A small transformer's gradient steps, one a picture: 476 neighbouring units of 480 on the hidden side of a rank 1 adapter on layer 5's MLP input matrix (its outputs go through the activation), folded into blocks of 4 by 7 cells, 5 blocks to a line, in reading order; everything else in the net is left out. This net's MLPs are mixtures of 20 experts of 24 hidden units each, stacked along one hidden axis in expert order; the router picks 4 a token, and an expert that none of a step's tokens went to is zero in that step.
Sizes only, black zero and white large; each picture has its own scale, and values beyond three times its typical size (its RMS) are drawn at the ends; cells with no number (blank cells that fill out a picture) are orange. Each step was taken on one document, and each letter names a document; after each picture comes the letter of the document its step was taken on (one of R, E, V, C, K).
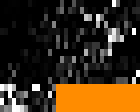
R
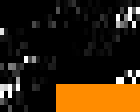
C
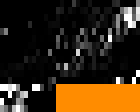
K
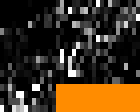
K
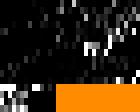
R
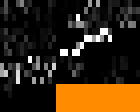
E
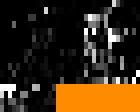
R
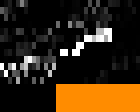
E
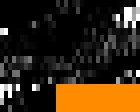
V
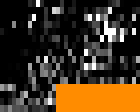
R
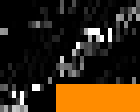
K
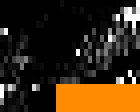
V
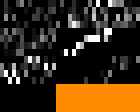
E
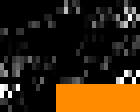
C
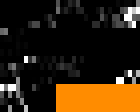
C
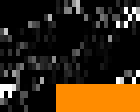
C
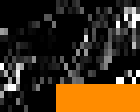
V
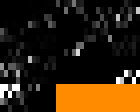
C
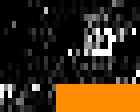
R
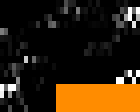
C
